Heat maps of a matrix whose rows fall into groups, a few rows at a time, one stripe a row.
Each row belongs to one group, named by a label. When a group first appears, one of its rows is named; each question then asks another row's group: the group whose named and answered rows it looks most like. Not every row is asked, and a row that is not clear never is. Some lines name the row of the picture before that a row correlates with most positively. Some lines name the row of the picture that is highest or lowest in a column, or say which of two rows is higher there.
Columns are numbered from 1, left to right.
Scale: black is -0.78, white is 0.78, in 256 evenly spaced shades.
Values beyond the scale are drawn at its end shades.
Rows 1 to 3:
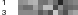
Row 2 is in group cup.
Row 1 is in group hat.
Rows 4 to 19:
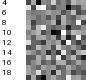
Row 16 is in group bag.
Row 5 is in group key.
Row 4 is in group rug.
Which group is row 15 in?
cup
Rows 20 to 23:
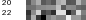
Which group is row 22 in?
bag
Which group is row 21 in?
cup
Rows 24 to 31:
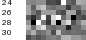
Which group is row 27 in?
cup
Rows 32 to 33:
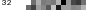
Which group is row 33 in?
rug
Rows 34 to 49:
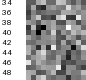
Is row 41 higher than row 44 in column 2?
Yes
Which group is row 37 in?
bag
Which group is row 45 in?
hat
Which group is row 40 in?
rug
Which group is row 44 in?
key
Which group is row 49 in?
key
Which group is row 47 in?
cup
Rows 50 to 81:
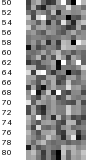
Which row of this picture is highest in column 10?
77
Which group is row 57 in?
bag
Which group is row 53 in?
key
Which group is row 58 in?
bag
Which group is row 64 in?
key
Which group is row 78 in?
key
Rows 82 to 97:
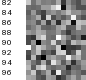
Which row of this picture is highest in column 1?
91
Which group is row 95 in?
key
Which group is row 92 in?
bag
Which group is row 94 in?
cup
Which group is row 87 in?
bag
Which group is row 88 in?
hat
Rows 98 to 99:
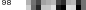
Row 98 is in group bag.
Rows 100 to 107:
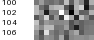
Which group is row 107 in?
rug
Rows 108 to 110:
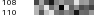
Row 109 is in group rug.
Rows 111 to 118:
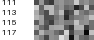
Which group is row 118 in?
cup
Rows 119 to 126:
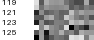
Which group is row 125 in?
rug
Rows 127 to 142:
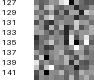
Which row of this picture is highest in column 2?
138
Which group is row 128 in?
key
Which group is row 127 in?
cup
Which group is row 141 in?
rug
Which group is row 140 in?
key
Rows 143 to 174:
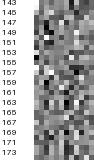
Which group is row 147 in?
rug
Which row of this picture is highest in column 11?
174
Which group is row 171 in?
rug
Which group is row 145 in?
key
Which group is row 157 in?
key
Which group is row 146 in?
bag
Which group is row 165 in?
bag
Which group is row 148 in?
rug
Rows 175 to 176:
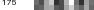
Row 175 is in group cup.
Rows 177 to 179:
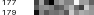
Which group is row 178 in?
bag
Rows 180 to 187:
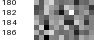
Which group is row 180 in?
key
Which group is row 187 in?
rug
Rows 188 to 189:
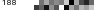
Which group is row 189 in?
rug
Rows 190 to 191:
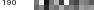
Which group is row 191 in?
rug
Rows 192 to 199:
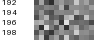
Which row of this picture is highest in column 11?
195
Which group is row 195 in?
bag
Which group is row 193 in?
rug
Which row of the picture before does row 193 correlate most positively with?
191
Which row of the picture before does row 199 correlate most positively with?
190
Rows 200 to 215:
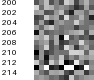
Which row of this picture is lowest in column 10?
213
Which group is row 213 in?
bag
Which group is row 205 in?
key
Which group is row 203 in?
cup
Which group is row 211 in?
rug
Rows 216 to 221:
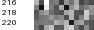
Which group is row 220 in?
cup
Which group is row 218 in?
bag
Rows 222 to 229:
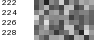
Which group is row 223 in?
bag
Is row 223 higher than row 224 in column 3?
Yes
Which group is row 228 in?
bag
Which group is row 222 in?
rug
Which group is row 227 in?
bag
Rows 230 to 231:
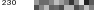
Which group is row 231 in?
bag
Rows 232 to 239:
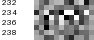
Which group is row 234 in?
bag
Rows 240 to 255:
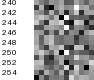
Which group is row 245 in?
cup
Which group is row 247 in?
key
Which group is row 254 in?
rug
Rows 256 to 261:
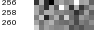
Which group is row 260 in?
key
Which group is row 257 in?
cup
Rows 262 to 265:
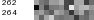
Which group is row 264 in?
cup
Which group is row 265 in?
key
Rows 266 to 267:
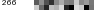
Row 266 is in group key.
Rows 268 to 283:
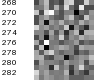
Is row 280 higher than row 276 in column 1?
No
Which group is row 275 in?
rug
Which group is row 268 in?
bag
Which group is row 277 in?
rug
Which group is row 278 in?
key
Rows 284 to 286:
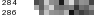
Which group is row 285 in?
key
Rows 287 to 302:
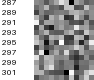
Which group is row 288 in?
bag
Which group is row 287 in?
cup
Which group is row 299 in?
key
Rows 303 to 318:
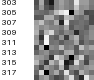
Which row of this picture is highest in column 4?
309
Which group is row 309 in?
key
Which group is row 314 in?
cup
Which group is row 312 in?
rug
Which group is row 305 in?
cup
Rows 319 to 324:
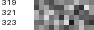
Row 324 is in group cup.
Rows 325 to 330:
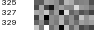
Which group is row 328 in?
rug
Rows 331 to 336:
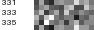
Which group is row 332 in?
bag
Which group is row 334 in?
key
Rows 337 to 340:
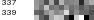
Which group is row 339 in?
cup
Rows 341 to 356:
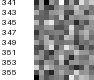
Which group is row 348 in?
bag
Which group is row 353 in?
rug
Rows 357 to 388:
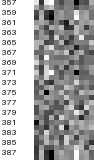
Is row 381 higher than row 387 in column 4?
Yes
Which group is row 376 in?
cup
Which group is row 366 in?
key
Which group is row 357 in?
key
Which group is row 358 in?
key
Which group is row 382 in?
rug
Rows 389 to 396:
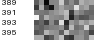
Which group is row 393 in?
rug
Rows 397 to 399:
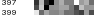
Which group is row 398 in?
rug
